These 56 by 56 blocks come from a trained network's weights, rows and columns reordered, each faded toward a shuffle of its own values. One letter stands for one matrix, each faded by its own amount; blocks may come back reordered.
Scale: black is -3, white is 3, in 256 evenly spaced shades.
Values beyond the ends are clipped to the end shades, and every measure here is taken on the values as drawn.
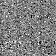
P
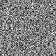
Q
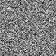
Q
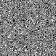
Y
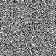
Q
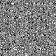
Y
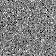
P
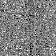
P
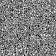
Y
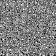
Y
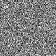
Q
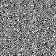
P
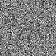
Q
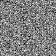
Y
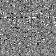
P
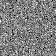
Y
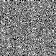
P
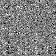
P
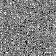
P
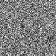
Q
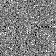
P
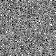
P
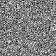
Q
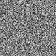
Q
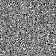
Y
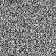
Q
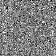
P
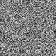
Q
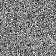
Y
